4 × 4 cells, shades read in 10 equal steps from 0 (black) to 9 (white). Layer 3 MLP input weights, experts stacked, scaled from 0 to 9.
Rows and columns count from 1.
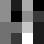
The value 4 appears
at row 3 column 1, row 3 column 2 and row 4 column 1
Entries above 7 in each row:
0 0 0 1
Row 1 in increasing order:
0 1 5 6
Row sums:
12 12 16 16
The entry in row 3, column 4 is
1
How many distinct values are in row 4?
4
